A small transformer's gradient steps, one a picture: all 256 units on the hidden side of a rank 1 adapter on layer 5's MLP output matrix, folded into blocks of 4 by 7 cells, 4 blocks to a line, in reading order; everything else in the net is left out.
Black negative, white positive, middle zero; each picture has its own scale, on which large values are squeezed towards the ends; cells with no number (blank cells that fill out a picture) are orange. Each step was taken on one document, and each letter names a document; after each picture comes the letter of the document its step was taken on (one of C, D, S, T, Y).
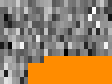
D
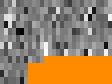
D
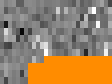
D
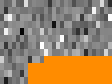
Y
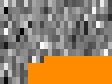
Y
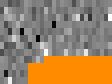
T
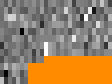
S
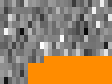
Y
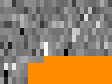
S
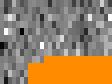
Y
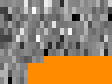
T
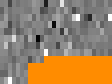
T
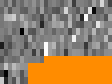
S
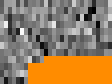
D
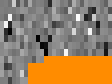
D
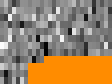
S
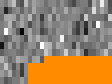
Y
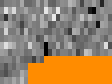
D
